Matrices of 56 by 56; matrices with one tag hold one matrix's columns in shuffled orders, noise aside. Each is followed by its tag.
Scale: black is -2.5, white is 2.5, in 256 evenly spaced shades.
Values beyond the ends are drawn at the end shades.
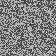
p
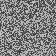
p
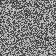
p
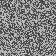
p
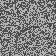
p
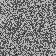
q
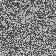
p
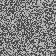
q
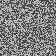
p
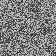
q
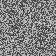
p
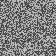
q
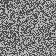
p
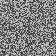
q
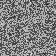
p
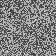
p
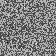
q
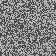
q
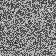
p
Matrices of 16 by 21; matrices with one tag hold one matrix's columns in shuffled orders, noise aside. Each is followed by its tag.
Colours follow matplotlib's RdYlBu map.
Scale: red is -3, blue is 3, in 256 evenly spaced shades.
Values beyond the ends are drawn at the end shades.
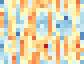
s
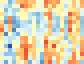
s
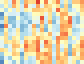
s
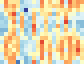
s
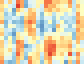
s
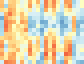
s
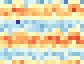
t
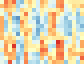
s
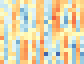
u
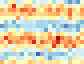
t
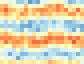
t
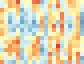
s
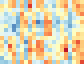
s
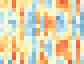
s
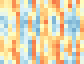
s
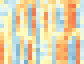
u
